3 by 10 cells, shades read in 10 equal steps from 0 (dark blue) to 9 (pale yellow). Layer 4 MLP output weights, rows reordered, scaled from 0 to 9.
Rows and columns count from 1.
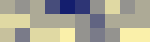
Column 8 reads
8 6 5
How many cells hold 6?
9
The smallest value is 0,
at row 1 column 5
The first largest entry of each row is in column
8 1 5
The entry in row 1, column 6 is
1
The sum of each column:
21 17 20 16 15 11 12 19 20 21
